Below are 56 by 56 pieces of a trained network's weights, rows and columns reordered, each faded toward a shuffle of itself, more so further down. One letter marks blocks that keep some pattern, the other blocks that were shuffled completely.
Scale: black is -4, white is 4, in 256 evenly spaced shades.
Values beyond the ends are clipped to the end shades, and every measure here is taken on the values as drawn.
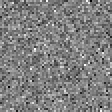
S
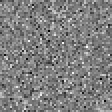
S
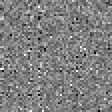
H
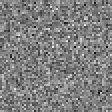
H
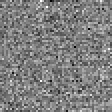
H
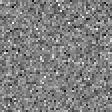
S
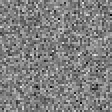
H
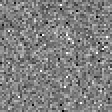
S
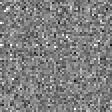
H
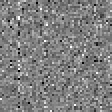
H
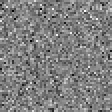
S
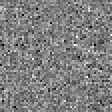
H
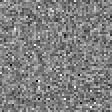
H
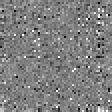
H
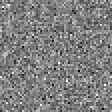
S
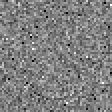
S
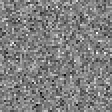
S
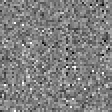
H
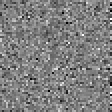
H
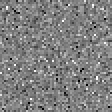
S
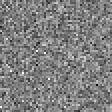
H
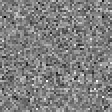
H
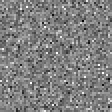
S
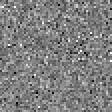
S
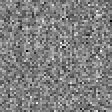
H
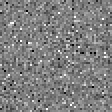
S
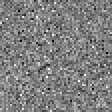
S
